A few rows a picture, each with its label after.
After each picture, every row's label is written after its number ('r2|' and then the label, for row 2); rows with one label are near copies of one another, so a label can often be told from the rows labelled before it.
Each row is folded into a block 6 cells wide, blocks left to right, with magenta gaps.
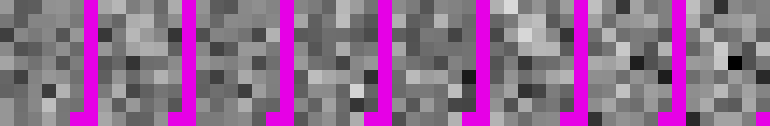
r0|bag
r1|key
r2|bag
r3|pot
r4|pot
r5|key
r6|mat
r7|mat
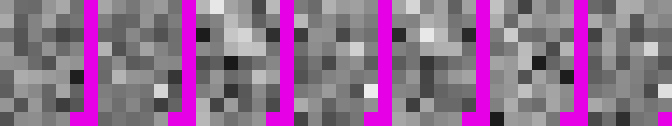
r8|pot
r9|pot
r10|key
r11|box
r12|key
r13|mat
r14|box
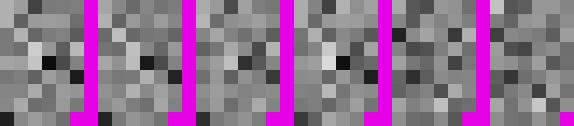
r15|mat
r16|mat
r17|mat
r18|mat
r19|bag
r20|bag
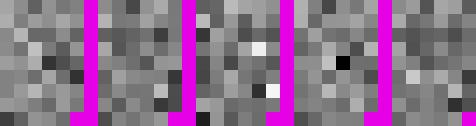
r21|mat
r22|pot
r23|box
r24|mat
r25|pot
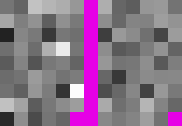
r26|box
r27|bag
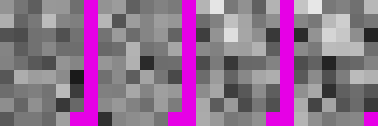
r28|pot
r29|mat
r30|key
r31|key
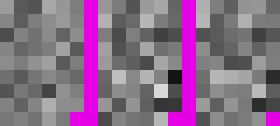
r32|bag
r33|pot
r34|pot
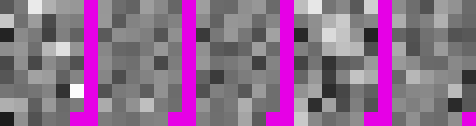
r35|box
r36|bag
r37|bag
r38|key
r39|pot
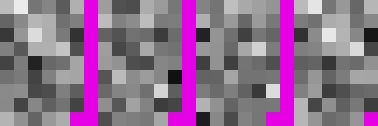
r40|key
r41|pot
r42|box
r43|key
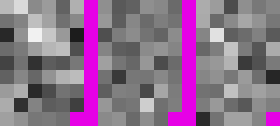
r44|key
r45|bag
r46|mat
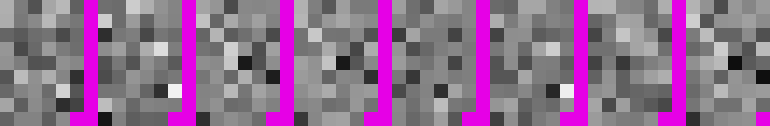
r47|pot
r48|box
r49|mat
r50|mat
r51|bag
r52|box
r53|key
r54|mat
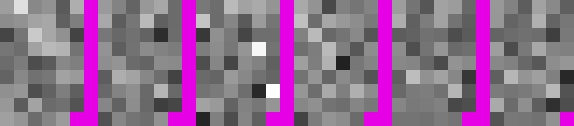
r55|key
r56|pot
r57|box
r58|mat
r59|pot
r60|pot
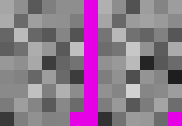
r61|mat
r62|mat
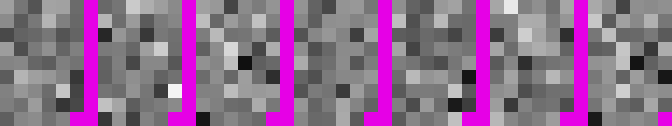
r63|pot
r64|box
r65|mat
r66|bag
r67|pot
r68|key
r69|mat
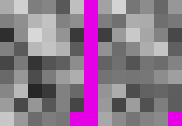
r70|key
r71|key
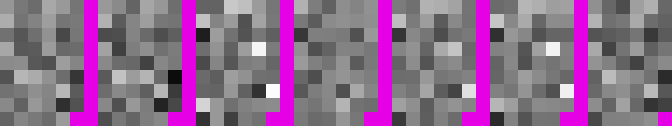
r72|pot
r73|pot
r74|box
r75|bag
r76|box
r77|box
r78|pot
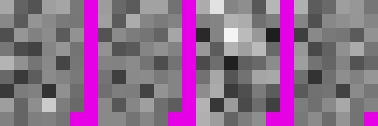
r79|bag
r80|bag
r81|key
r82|bag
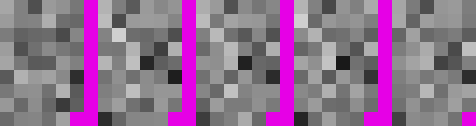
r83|pot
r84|mat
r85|mat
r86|mat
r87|mat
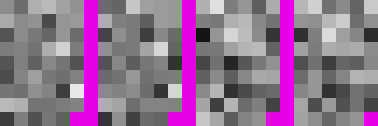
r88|box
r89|box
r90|key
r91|key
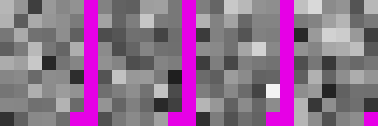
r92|mat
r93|pot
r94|box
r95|key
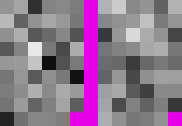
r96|mat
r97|key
